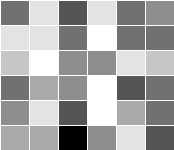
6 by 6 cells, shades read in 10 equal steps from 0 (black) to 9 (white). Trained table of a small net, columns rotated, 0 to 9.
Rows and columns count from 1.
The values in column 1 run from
4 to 8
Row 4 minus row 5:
-1 -2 2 0 -3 0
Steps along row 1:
up down up down up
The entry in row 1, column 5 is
4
